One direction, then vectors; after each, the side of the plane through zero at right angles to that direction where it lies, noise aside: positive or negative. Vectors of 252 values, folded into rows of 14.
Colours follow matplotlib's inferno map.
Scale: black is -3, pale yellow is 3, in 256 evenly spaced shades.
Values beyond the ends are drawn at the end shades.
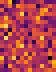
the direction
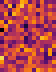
positive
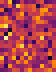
positive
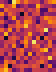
negative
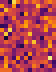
negative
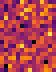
positive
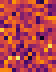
negative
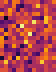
negative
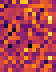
negative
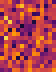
positive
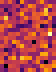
positive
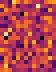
negative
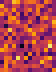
negative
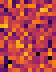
positive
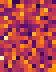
positive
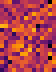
positive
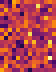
negative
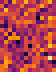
negative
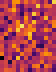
negative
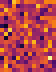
negative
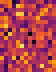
positive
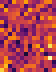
negative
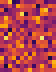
positive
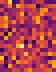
positive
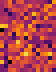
positive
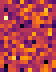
positive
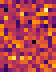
positive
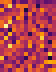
positive
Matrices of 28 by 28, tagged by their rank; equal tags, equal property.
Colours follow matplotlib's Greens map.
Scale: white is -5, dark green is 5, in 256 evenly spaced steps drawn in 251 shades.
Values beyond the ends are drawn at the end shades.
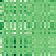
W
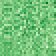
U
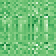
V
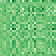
V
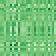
W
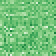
U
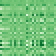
W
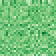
U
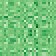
V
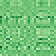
V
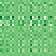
W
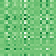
W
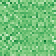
U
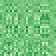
V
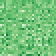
U
